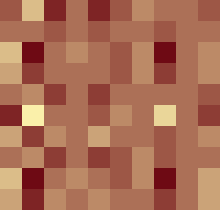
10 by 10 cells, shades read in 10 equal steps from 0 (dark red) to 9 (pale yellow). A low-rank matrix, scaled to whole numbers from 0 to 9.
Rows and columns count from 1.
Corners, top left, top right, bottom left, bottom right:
3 3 6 6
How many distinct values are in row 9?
6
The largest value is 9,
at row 6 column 2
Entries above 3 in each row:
5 7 7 7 7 7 8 6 7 8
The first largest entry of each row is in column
2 1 1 1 2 2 1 2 1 1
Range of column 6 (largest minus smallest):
2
